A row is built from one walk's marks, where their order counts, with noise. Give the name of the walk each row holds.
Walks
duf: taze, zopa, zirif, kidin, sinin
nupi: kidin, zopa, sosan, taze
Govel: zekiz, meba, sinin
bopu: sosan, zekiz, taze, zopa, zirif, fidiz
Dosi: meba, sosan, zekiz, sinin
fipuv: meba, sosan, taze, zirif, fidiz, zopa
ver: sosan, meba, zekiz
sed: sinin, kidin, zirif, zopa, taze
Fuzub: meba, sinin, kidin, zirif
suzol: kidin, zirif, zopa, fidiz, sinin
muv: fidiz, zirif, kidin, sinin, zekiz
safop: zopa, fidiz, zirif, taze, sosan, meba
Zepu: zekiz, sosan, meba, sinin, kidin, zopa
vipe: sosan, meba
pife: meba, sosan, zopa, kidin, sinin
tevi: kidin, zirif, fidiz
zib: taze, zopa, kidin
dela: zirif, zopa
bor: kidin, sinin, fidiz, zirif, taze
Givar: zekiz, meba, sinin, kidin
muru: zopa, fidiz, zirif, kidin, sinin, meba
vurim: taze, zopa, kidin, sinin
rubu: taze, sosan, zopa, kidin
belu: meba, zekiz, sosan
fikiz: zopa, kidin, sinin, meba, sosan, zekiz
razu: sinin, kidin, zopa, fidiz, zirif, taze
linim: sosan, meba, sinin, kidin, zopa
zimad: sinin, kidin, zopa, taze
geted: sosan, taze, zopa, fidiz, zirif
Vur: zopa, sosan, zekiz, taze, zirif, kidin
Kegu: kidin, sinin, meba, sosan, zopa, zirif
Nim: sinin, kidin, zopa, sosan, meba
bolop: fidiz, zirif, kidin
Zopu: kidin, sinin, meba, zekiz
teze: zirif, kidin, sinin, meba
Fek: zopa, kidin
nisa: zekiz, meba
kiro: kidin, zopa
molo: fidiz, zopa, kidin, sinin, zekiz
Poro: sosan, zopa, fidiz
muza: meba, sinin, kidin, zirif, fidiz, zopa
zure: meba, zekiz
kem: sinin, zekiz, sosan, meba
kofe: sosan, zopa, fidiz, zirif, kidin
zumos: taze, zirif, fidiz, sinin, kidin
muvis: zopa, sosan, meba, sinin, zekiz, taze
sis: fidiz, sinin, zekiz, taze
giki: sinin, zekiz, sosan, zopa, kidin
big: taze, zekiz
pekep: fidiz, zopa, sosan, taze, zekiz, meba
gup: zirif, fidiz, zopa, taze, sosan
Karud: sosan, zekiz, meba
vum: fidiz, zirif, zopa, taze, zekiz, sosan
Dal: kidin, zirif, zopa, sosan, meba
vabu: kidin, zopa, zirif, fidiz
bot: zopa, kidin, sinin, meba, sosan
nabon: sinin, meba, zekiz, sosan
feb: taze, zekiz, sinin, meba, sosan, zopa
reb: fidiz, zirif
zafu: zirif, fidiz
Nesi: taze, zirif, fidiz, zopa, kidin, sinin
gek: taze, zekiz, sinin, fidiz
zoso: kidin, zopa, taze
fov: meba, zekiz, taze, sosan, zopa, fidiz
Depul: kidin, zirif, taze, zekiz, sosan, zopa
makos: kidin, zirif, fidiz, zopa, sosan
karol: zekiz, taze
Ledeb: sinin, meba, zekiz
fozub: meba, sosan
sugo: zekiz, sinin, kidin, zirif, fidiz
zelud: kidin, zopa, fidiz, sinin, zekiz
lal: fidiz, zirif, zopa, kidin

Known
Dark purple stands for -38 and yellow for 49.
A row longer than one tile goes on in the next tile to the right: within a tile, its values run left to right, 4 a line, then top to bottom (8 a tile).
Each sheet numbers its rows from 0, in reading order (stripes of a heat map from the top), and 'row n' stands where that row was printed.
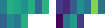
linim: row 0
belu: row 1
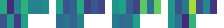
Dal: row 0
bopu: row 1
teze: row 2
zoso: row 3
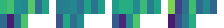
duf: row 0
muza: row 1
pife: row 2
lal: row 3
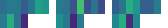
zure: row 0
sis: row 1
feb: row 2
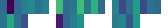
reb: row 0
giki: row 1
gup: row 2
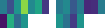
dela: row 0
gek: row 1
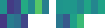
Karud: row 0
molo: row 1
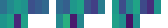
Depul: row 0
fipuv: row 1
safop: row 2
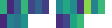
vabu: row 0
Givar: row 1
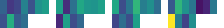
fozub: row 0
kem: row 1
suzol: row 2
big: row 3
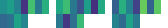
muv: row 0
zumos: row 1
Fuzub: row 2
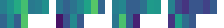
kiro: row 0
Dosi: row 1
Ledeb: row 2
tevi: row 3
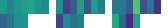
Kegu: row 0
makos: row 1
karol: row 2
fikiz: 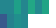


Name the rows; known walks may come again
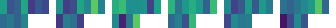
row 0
bopu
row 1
Karud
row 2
Nesi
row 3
Nim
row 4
makos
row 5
Dosi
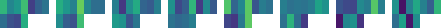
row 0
rubu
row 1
zimad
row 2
geted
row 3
vum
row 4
Fek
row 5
ver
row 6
nabon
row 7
vipe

